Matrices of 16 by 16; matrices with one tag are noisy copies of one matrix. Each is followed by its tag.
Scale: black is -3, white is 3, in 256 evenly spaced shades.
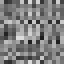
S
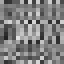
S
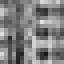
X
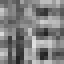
X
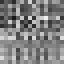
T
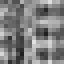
X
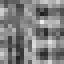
X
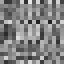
S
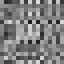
S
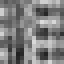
X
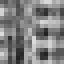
X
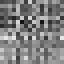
T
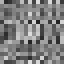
S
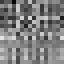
T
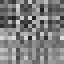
T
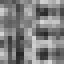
X
